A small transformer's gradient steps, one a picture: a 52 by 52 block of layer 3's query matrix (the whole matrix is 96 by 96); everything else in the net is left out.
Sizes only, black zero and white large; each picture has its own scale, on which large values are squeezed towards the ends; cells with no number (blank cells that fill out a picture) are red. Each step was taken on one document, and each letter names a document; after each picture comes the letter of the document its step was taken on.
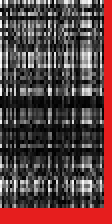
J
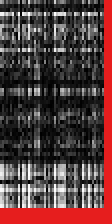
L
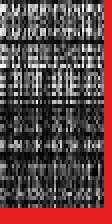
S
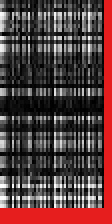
S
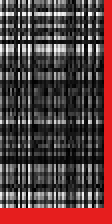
L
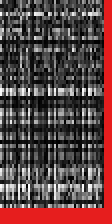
L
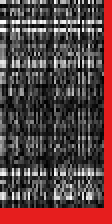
S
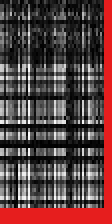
L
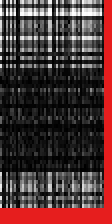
J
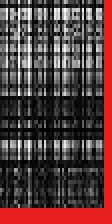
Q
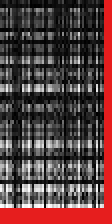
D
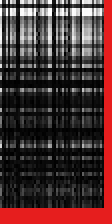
J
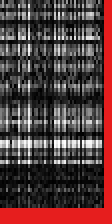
Q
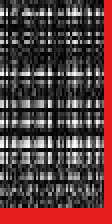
D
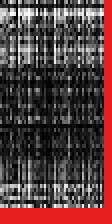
L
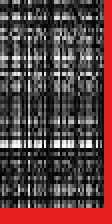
Q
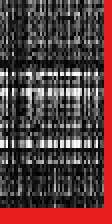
D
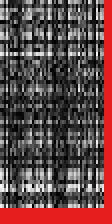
D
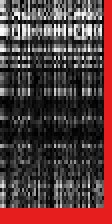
S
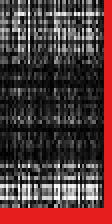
Q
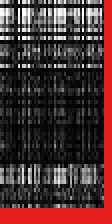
L
